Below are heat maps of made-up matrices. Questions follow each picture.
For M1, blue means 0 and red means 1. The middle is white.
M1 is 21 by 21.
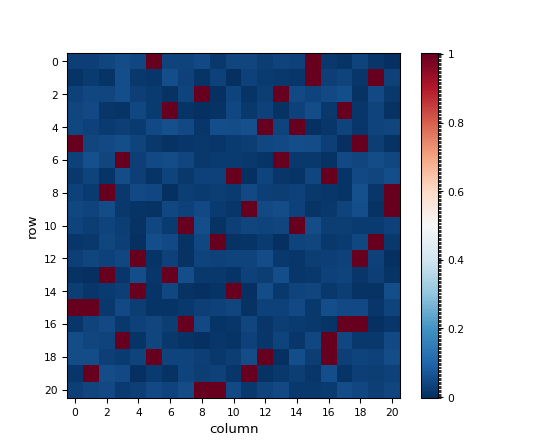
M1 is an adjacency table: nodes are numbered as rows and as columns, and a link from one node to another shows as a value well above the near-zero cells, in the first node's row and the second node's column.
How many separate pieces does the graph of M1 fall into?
1
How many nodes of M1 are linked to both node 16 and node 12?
1
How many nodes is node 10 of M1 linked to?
2
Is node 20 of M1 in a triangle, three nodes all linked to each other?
no
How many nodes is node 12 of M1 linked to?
2
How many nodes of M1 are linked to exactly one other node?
0
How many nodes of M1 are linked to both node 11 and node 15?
0
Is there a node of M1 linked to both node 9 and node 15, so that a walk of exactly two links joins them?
no
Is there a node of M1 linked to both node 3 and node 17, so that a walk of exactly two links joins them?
no
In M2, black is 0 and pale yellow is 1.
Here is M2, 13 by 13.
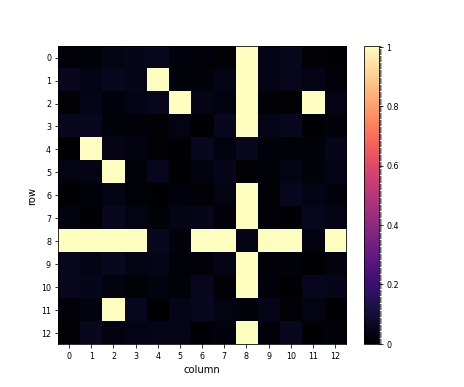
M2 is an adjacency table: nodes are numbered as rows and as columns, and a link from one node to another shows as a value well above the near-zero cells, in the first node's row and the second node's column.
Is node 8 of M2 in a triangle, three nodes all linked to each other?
no
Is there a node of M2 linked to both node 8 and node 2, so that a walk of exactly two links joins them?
no
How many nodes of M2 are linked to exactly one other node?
10
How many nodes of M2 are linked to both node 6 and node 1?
1
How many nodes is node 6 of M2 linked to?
1
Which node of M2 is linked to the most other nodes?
node 8
